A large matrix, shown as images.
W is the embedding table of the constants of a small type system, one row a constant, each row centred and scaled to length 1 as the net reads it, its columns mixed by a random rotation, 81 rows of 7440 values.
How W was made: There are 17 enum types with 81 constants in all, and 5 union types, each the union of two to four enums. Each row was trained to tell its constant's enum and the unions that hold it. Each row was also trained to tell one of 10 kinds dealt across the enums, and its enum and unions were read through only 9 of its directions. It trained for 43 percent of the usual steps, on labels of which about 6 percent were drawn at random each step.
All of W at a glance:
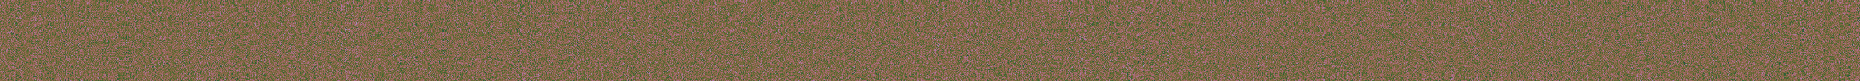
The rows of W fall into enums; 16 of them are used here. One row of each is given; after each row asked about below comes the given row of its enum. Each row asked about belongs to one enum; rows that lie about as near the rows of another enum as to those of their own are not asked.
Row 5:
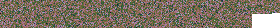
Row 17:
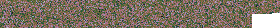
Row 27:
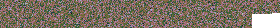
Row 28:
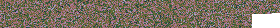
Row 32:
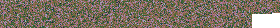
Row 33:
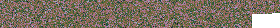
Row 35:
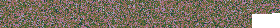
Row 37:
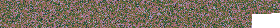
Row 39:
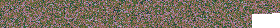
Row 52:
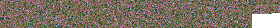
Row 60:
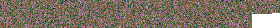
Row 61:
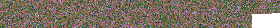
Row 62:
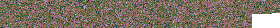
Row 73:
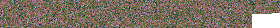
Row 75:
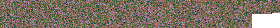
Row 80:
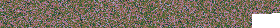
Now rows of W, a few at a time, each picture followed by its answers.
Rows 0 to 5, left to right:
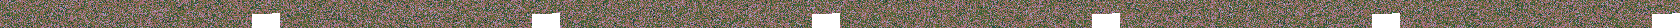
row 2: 61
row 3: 61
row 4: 32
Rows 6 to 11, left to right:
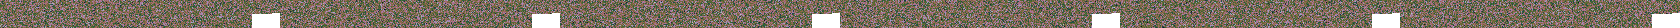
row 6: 37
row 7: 33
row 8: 32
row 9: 37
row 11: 75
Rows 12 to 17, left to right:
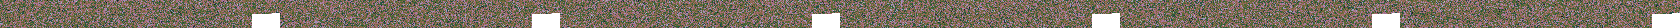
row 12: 37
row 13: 37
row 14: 62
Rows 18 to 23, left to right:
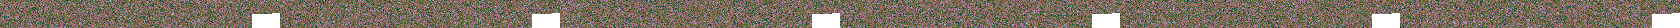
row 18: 17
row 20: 32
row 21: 61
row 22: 80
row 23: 80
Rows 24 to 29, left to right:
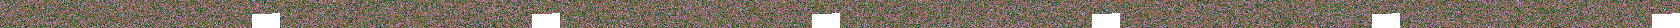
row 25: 75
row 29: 39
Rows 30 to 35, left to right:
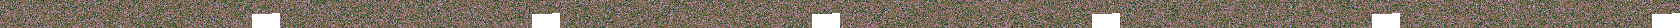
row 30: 39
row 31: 39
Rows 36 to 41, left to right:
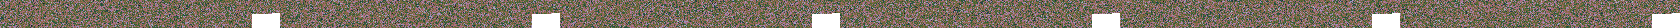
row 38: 52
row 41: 28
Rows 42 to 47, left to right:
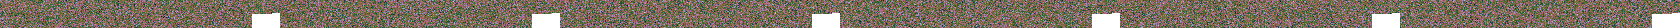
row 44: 60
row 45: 5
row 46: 33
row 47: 75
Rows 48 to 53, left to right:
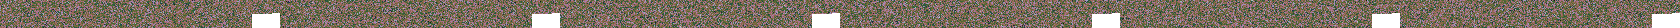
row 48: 32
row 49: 80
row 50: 39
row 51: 80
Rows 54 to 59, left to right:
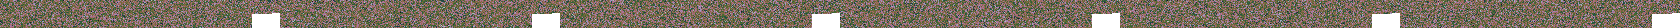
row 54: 35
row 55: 32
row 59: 37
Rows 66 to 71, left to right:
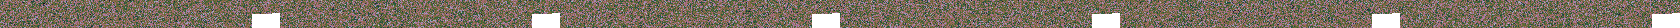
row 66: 61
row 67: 75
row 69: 17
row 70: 39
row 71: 62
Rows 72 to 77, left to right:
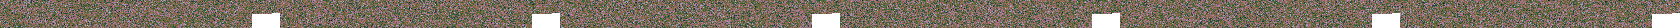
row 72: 80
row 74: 75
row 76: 35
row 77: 61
